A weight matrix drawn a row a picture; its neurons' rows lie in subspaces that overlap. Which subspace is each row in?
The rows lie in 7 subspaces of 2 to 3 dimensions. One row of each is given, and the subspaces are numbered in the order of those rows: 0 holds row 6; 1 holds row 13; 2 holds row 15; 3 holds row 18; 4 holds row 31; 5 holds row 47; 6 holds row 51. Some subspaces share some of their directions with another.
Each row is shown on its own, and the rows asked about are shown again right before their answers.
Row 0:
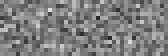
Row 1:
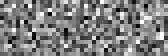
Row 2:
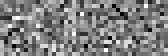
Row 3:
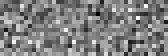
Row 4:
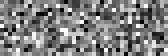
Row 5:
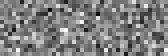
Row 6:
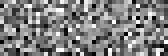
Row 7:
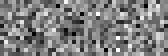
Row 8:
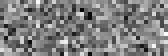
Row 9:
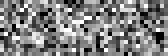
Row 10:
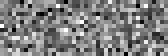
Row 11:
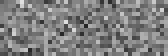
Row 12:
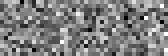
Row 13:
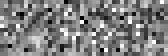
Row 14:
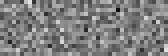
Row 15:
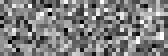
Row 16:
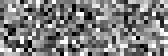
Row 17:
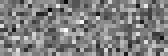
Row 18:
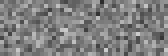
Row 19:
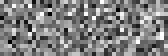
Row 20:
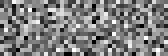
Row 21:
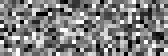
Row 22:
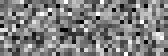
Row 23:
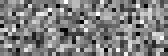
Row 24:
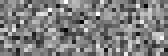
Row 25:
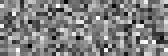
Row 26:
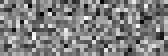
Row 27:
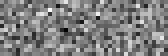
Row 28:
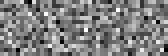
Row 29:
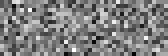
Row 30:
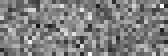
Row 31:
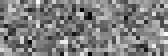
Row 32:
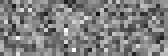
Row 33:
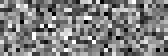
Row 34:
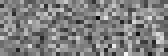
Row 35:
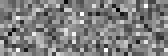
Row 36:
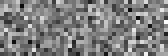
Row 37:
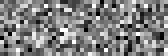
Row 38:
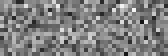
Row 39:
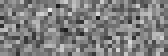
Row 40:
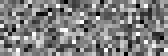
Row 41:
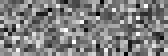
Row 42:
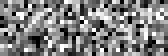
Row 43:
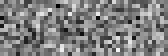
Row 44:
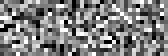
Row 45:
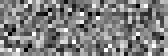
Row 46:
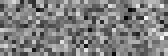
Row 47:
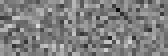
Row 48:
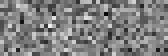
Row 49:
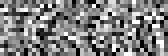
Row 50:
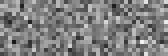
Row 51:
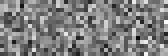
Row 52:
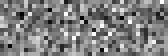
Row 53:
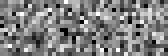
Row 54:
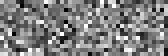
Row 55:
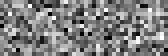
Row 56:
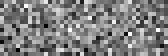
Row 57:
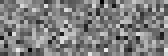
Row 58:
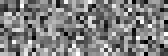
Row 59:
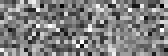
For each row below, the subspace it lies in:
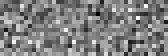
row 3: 6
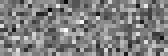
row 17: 3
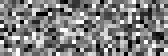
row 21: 1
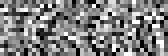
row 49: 6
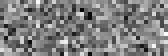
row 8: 4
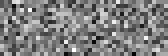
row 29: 0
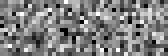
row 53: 1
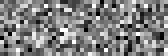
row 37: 3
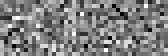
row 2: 5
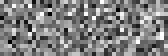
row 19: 2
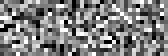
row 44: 5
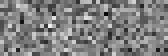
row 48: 2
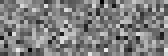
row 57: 3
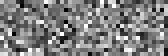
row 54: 3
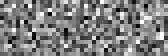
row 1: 2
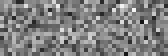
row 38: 0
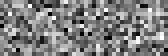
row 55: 2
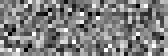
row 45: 4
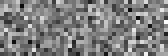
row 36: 6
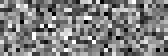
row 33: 2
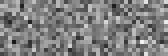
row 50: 6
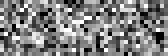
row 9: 0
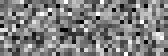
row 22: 0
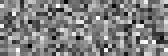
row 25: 6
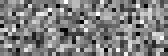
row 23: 1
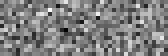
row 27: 5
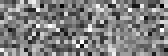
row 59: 4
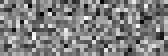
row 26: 2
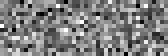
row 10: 3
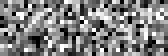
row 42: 1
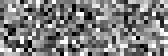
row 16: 4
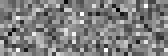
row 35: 5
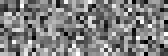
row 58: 6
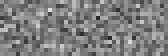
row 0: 5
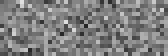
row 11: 3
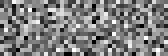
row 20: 0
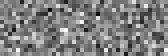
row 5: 4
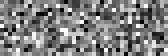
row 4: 1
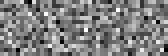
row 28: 2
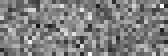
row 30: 4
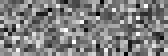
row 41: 6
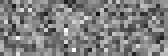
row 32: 0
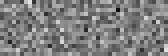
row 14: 2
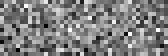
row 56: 0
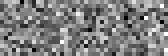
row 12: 4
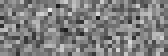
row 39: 5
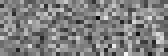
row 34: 6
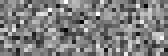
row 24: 0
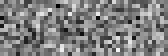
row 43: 5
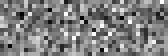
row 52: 1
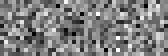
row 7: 5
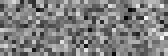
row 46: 4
